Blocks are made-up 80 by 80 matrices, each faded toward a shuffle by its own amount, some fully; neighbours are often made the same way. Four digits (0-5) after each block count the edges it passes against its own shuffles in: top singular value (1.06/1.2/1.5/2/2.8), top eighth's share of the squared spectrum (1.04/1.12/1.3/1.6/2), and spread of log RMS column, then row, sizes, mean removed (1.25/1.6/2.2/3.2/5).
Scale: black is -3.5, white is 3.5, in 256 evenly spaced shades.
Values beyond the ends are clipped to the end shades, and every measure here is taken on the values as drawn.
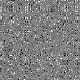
4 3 2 1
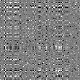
5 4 3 3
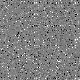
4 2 1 1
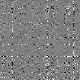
3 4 3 3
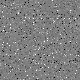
1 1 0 1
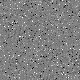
0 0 0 0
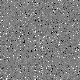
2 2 1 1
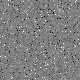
0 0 0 0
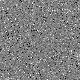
0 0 0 0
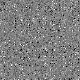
1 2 2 2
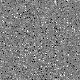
1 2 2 1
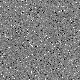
0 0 0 0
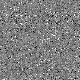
1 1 1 2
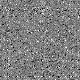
1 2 1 2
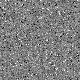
0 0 0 0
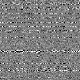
4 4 0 4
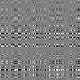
5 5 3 4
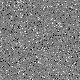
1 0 0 0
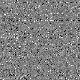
4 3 1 2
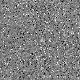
2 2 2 1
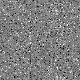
2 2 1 0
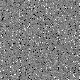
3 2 1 0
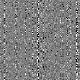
4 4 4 0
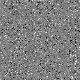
2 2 1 0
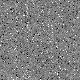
2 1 1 0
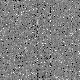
2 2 1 0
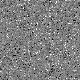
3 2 1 0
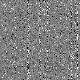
2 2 3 0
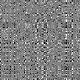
5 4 3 2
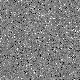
0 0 0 0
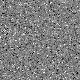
1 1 0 0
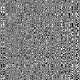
4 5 4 2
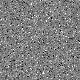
2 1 0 0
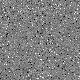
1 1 0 0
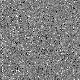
3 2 1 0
